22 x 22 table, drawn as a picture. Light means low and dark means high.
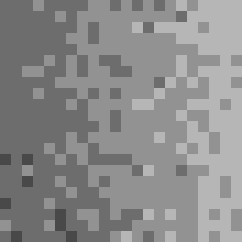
No row or column stands out. Values rise toward the left. No regular stripes run through it. The grain is fine, like static.
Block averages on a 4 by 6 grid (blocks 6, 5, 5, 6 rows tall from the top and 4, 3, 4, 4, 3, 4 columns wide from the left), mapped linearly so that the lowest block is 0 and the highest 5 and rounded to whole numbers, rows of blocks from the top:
543210 | 443210 | 543220 | 554220
